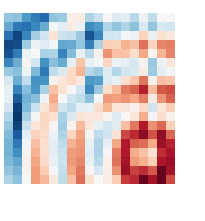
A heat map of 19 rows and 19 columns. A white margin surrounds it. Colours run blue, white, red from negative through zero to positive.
Overall the values sit about 50% of the way up the scale. There is an overall slope up to the bottom right. Concentric rings centre on the bottom right. No single row or column stands out from its neighbours.
